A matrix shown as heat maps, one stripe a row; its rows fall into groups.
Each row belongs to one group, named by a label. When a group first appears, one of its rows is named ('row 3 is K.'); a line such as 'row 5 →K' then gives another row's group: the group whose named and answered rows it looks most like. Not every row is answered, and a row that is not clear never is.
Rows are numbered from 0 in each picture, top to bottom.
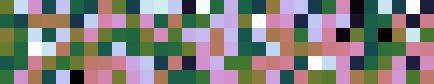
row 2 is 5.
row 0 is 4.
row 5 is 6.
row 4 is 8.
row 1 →8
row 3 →5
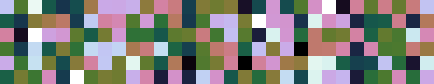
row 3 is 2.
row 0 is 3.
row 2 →5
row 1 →8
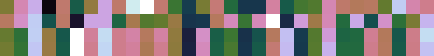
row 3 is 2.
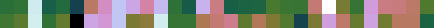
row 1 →2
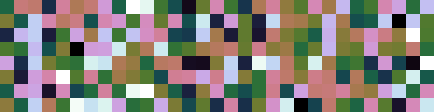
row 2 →2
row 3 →2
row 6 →6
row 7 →2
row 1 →4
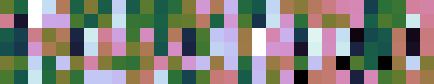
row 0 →5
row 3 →8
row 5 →2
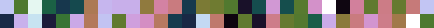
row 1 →2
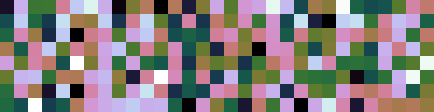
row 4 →3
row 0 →8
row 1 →6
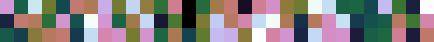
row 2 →8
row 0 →3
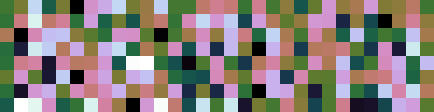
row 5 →6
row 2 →5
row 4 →6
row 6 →4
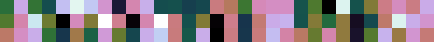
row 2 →4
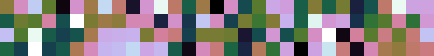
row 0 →4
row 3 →2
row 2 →3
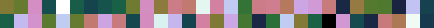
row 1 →4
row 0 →5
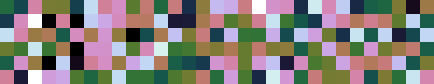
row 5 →5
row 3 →2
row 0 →8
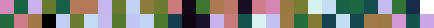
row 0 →3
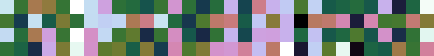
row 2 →3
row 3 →8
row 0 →3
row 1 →2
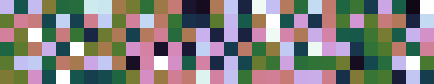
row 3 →8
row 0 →3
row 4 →4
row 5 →5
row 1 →6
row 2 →5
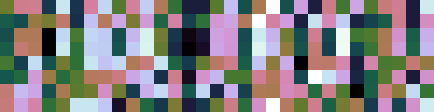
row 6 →4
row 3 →6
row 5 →8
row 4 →2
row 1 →8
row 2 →6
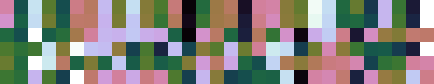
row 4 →5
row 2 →2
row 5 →2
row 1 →3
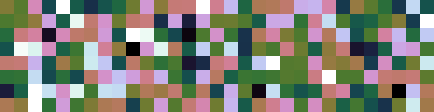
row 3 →4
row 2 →6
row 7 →5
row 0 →5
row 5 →2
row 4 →3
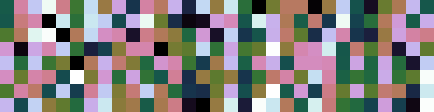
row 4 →3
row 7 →3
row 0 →4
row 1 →6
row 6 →6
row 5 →3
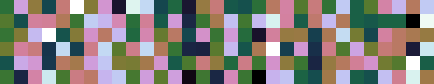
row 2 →4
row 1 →8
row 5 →4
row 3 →6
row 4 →2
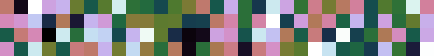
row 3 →3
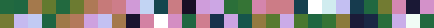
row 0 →8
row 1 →4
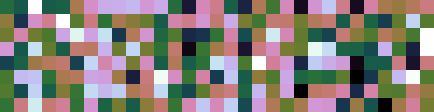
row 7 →5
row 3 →3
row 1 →5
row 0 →2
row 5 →4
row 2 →6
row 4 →8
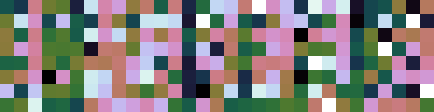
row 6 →3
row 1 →4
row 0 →8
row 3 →4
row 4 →8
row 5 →6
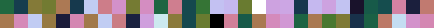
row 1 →4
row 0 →8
